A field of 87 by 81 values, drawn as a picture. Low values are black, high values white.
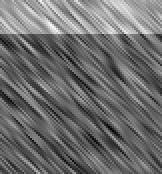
Grain: diagonal, down to the right. Seam: horizontal, 20% of the way down, the top part higher. Average level on the scale: 40%.
